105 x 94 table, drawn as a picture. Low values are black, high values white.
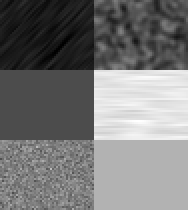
The table splits into 3 rows of 2 panels. Panel 1,1: very low, slanting up to the right, faint in contrast. Panel 1,2: low, blotchy. Panel 2,1: low, flat. Panel 2,2: very high, streaked across, faint in contrast. Panel 3,1: middling, fine-grained. Panel 3,2: high, flat.
